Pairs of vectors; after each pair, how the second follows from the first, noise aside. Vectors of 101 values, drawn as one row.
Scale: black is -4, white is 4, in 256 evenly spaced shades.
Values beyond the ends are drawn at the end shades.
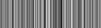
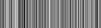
shuffled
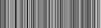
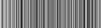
shuffled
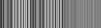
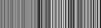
wrapped around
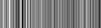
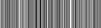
shuffled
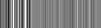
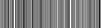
shuffled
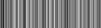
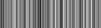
wrapped around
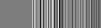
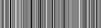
shuffled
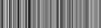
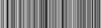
shuffled
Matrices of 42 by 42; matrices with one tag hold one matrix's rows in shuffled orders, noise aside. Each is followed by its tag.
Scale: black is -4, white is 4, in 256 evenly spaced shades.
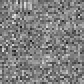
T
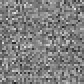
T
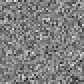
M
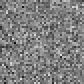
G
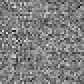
T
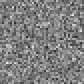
M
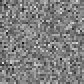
G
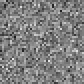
G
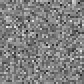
M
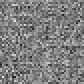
T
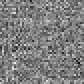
T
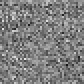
T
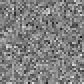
M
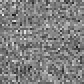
T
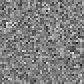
M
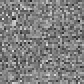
T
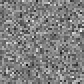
M
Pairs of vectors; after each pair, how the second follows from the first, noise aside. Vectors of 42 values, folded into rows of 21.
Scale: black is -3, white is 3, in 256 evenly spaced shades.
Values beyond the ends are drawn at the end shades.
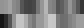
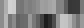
wrapped around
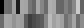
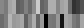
wrapped around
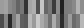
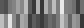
negated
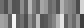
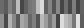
wrapped around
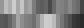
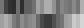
negated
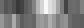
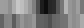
negated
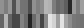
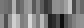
negated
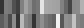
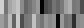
negated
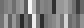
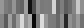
negated
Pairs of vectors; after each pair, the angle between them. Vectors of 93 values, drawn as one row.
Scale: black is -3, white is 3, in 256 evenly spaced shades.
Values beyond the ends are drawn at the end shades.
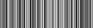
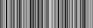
partly aligned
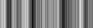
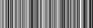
partly aligned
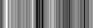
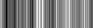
nearly opposite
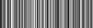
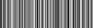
nearly parallel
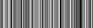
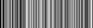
orthogonal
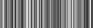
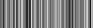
nearly opposite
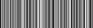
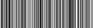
partly opposed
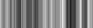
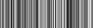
partly aligned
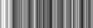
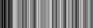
nearly opposite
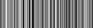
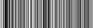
partly opposed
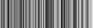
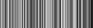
nearly opposite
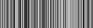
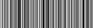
partly aligned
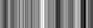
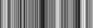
nearly opposite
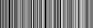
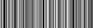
orthogonal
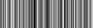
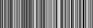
orthogonal
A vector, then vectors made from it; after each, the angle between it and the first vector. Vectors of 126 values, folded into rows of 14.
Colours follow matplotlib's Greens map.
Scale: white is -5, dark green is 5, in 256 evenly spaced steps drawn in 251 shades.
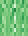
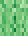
nearly opposite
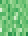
orthogonal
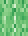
nearly parallel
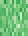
partly aligned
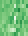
partly aligned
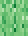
nearly opposite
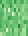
orthogonal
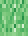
nearly parallel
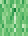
nearly parallel
